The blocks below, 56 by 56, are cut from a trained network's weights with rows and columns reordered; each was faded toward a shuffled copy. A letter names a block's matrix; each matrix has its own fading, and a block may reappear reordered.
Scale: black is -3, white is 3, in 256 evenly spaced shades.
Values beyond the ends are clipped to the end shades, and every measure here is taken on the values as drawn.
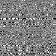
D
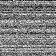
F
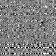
D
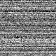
F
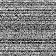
F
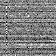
F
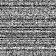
F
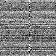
F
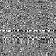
D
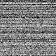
F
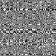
D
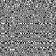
D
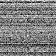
F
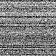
F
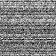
F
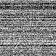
F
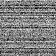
F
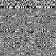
D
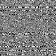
D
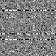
D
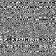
D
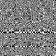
D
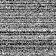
F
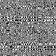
D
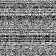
F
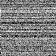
F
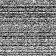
F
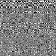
D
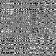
D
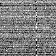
F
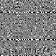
D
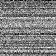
F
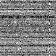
F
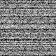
F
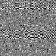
D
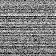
F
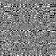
D
